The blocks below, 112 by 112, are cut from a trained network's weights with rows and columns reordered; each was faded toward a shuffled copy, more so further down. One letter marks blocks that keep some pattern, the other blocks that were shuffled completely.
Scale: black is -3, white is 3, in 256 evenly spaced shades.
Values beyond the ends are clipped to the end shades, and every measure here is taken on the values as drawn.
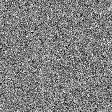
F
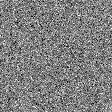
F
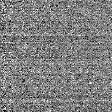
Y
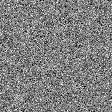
F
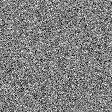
F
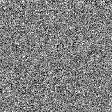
Y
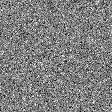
F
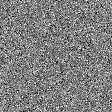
F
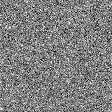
F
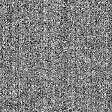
Y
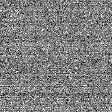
Y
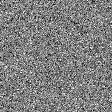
F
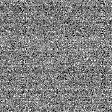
Y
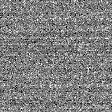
Y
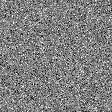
F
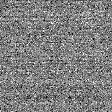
Y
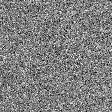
F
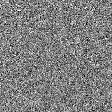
Y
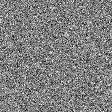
F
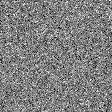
F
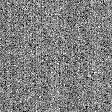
Y
